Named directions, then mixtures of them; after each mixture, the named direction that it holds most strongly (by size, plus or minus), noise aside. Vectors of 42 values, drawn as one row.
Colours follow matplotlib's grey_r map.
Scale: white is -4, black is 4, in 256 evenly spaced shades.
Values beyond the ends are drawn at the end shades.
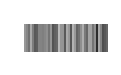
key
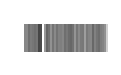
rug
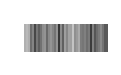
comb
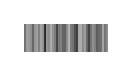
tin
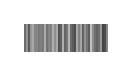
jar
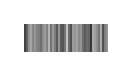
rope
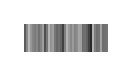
rope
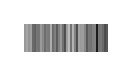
key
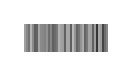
key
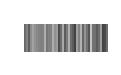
jar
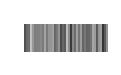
rope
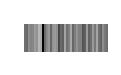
rug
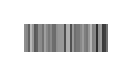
key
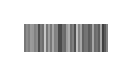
jar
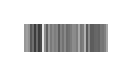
rug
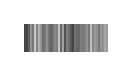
comb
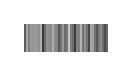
jar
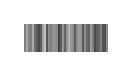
jar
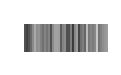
comb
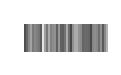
rope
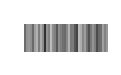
tin
